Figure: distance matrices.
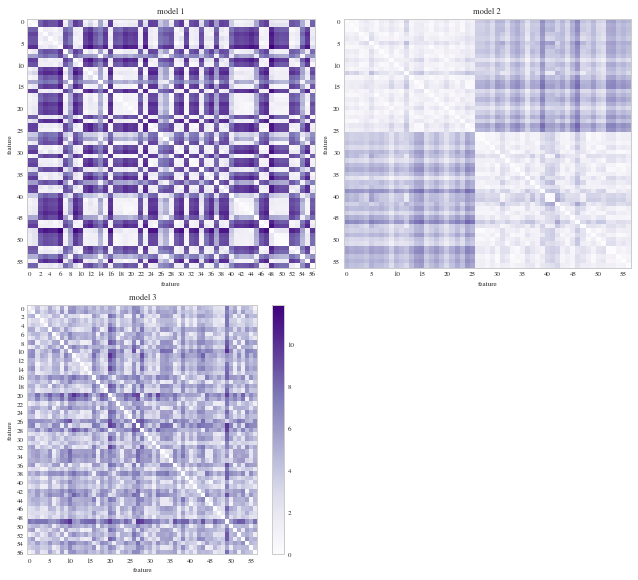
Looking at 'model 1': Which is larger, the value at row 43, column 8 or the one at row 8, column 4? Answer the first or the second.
the second
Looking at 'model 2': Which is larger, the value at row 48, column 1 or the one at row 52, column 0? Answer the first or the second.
the second
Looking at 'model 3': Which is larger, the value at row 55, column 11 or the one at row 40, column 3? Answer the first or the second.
the first
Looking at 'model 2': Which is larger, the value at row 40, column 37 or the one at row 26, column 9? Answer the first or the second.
the first
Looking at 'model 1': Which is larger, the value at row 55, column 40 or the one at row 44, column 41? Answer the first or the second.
the first
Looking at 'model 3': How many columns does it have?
57
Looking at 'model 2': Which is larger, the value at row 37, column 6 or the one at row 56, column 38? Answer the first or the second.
the first
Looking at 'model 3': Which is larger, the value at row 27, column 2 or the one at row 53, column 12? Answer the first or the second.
the second
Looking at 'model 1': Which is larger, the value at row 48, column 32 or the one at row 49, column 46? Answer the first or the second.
the first
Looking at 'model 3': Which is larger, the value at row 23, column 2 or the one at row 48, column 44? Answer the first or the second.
the first
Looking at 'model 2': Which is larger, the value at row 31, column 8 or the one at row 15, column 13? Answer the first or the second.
the first
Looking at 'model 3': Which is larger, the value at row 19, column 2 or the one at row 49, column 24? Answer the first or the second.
the second
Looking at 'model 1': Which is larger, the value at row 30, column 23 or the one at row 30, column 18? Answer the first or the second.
the first
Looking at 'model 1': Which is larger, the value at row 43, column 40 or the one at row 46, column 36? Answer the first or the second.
the first
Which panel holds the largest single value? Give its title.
model 1
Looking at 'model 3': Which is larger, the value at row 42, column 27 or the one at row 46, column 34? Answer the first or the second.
the first
